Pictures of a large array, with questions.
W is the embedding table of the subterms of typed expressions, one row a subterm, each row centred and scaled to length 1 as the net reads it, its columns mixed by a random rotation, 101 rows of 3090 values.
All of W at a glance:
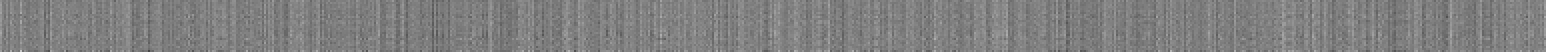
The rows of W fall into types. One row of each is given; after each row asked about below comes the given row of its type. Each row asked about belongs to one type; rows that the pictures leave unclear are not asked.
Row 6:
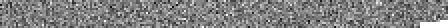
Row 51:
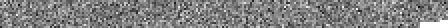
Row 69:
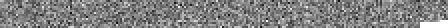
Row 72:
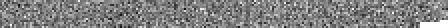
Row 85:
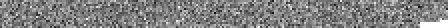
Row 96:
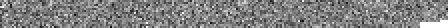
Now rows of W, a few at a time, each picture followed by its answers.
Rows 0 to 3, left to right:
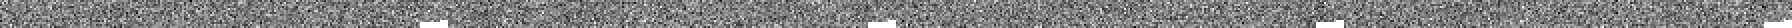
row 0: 72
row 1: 96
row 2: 72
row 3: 85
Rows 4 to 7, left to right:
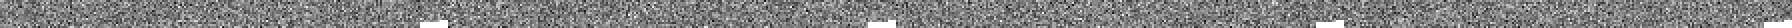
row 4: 69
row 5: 51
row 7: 96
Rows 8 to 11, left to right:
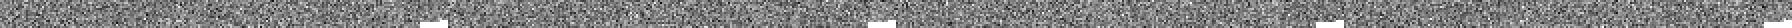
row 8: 85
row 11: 85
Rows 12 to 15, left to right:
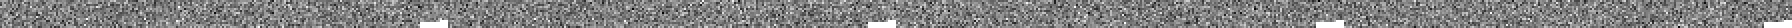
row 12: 85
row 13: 85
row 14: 69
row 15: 6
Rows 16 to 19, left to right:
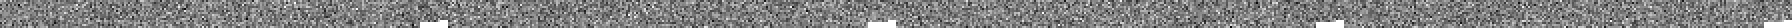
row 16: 51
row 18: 6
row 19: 69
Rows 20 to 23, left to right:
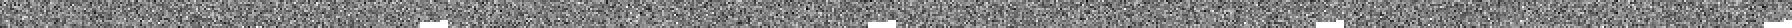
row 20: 51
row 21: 69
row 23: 85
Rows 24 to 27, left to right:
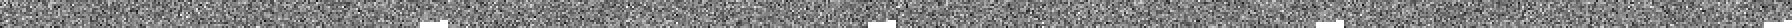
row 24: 51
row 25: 69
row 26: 96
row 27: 51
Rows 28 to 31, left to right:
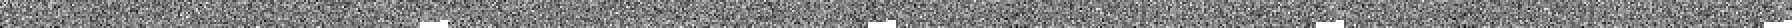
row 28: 51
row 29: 6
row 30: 72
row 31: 72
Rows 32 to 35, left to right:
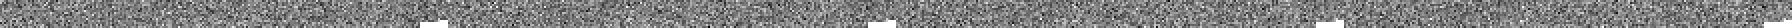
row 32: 6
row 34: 85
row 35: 85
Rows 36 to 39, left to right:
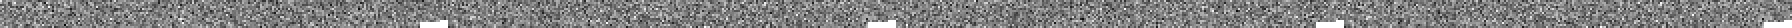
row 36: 6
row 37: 51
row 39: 51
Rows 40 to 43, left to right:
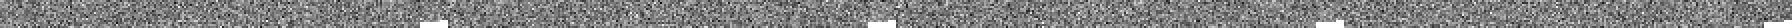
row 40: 69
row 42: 96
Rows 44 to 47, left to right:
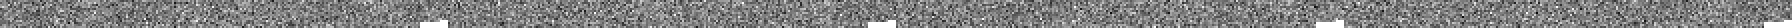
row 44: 96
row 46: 85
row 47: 96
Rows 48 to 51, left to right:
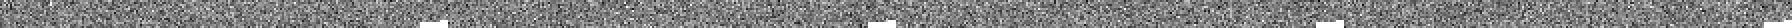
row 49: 6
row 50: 72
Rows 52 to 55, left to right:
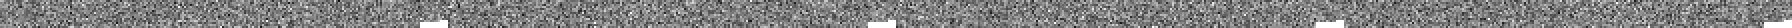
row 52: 69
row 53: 96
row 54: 51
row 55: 85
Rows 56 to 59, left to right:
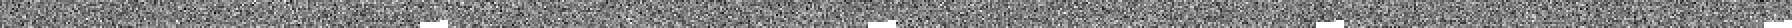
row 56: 85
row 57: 6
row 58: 6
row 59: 69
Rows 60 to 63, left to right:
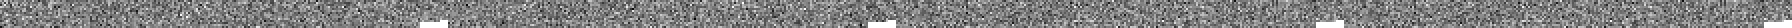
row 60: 51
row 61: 51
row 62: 69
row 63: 69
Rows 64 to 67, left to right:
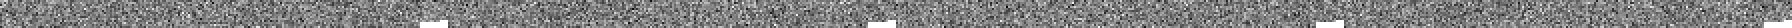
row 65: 51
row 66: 6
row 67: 51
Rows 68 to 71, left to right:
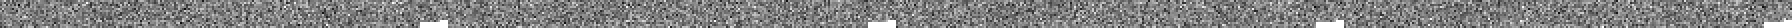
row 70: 51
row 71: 85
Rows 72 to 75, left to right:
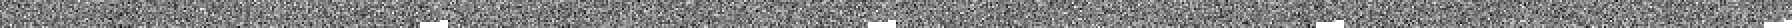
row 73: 72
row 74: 6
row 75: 85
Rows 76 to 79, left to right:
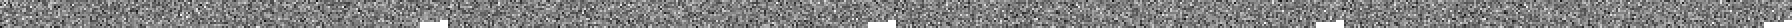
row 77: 96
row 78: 72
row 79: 72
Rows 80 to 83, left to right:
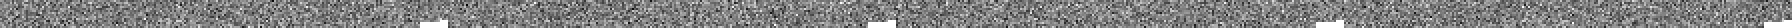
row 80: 85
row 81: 51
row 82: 96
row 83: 69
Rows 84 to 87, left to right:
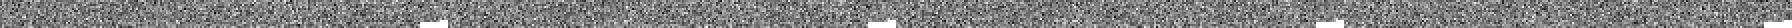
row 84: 85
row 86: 85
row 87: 69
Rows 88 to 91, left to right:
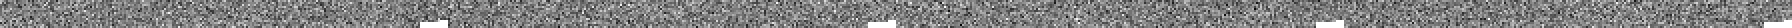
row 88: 6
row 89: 96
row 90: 6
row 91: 85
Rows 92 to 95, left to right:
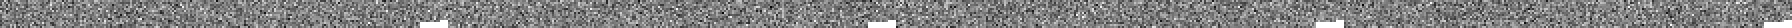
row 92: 72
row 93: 72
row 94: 51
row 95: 51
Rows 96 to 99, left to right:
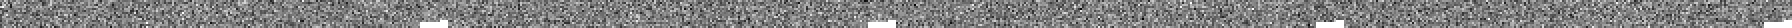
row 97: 69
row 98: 51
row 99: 85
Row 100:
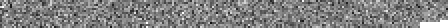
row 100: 96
